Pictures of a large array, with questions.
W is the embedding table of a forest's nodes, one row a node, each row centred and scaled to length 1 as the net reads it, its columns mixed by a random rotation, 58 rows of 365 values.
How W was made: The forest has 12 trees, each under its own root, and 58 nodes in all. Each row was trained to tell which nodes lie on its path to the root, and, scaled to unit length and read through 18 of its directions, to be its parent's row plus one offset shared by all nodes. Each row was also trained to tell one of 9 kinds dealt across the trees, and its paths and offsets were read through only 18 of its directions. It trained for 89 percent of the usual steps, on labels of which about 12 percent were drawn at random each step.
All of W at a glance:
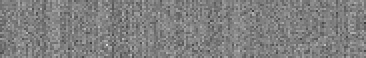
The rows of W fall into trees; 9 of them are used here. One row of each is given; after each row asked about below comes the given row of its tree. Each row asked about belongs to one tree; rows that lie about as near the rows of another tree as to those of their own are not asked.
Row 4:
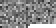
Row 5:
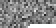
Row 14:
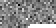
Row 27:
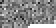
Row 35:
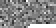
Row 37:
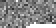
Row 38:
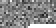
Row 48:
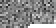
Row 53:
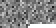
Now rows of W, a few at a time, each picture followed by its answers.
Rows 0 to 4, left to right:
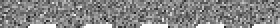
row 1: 14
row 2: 48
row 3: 53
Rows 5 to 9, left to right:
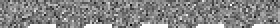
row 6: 27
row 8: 4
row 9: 48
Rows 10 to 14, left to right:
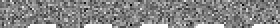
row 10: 38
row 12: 14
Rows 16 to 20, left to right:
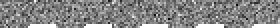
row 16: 4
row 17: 35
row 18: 14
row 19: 38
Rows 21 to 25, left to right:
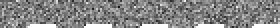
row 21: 14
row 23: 27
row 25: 48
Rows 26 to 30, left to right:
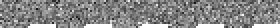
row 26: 35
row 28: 35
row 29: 4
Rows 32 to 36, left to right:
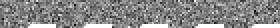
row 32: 38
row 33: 14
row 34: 4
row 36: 5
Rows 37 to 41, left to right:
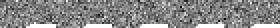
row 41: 38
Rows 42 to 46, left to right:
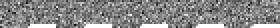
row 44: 4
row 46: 37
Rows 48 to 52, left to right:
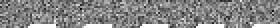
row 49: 37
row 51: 4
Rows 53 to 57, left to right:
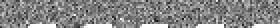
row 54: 14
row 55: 27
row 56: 27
